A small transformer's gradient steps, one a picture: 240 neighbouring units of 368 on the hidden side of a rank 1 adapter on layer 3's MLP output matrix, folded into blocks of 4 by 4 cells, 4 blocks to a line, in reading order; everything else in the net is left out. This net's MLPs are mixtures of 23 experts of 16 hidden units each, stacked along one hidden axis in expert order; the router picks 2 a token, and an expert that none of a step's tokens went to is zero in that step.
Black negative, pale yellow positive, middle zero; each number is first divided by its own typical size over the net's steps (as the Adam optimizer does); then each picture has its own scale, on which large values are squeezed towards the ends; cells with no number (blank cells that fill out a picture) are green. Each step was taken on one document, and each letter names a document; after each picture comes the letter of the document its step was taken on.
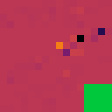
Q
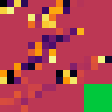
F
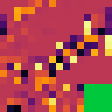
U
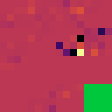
Q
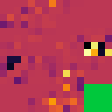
U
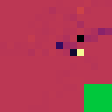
Q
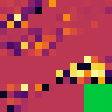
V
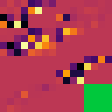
V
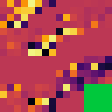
V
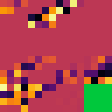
F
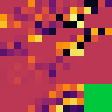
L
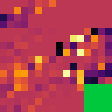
U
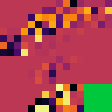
L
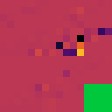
Q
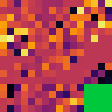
L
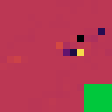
Q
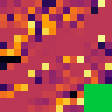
L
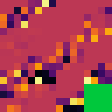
U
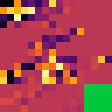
F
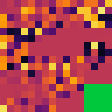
L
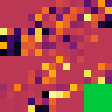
L
